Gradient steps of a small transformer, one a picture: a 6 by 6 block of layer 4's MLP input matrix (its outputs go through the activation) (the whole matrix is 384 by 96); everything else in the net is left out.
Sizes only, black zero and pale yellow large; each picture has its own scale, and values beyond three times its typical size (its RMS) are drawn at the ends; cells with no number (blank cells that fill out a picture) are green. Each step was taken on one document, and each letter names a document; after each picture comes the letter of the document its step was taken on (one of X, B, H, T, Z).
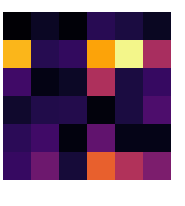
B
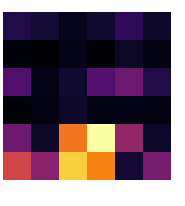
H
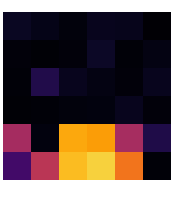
H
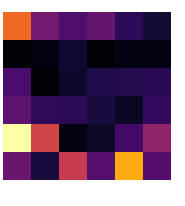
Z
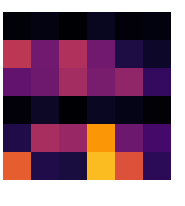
B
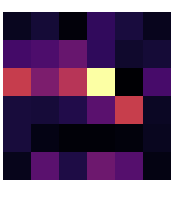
B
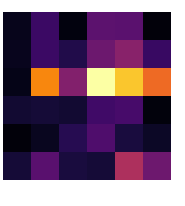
B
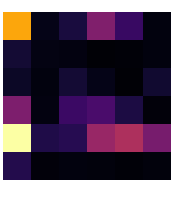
Z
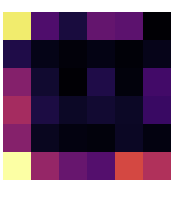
Z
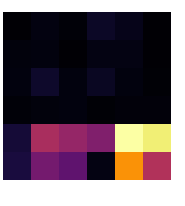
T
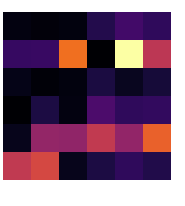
T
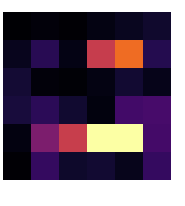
T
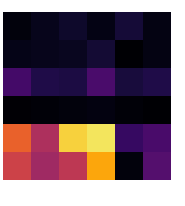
H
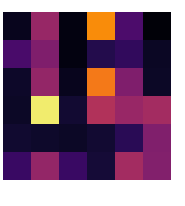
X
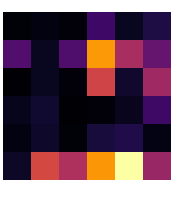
B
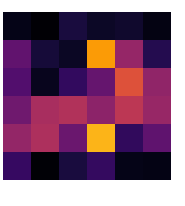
X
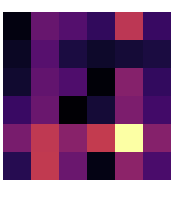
T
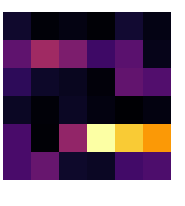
T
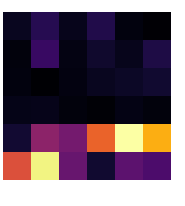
T
